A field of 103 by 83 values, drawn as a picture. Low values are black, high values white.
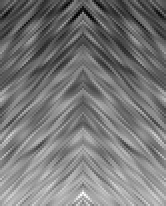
Mirror symmetry: left to right. Slope: up to the bottom. Odd rows or columns: none. Histogram: bell-shaped.
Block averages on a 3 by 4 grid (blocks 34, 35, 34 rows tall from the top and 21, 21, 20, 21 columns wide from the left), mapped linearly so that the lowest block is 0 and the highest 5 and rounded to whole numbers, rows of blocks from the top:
0000 / 2332 / 5555
